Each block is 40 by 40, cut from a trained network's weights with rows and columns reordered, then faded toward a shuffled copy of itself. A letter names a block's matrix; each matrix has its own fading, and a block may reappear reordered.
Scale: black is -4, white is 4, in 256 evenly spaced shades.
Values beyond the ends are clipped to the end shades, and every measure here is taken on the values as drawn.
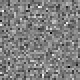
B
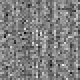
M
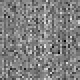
M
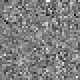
B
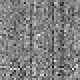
M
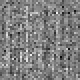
M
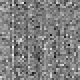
M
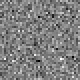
B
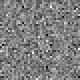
B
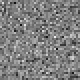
B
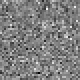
B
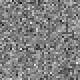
B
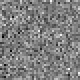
B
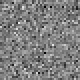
B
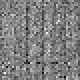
M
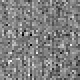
M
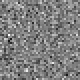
B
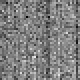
M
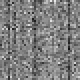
M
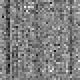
M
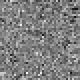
B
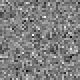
B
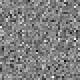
B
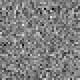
B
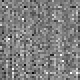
M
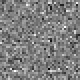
B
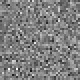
B
